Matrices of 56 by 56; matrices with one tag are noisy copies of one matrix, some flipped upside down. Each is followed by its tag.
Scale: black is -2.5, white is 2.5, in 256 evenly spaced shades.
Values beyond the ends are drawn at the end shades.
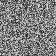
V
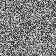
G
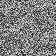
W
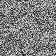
W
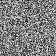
V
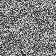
W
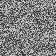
W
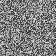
G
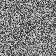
G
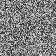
G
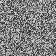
G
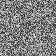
G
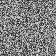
V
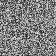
V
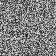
V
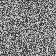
V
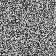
V
